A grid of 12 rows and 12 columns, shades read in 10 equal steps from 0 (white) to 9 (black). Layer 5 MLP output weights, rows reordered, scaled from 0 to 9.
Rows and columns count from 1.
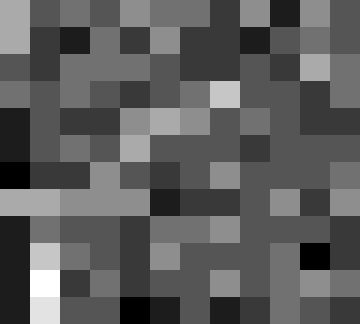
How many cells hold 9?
3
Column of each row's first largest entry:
10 3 2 5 1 1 1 6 1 11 1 5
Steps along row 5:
down up same down down up up down up up same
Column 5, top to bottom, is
4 7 5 7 4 3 6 4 7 7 7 9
